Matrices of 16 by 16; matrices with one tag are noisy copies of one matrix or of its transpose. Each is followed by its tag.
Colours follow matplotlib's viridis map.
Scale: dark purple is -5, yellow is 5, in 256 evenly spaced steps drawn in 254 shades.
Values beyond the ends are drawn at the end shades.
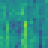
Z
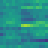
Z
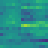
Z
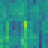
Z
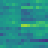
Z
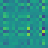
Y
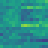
Z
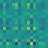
Y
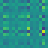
Y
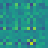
Y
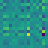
Y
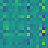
Y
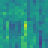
Z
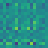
Y
